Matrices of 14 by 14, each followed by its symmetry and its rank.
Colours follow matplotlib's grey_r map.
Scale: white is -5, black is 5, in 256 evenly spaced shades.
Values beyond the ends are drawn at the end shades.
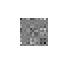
symmetric, rank two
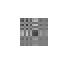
symmetric, rank one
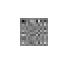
neither, rank two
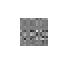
neither, rank two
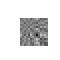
symmetric, rank two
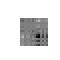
symmetric, rank two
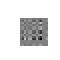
symmetric, rank one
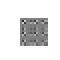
symmetric, rank one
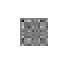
symmetric, rank two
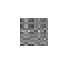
neither, rank two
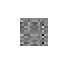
neither, rank two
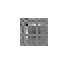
symmetric, rank two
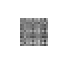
antisymmetric, rank two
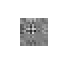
antisymmetric, rank two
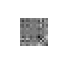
symmetric, rank two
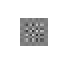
symmetric, rank one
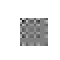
symmetric, rank one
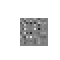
antisymmetric, rank two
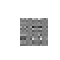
neither, rank two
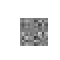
antisymmetric, rank two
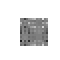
antisymmetric, rank two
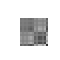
symmetric, rank one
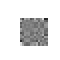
antisymmetric, rank two
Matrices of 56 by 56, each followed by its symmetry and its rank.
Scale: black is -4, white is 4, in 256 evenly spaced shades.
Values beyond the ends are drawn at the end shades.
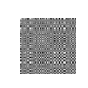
symmetric, rank two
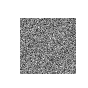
neither, full rank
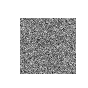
neither, full rank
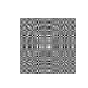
symmetric, rank two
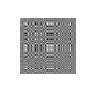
symmetric, rank two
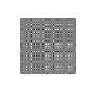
symmetric, rank two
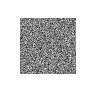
neither, full rank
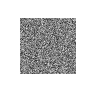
neither, full rank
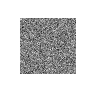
neither, full rank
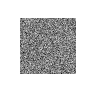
neither, full rank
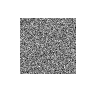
neither, full rank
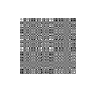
symmetric, rank two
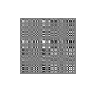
symmetric, rank two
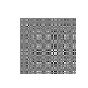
symmetric, rank two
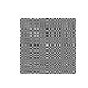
symmetric, rank two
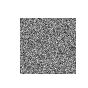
neither, full rank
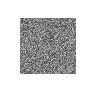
neither, full rank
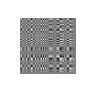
symmetric, rank two
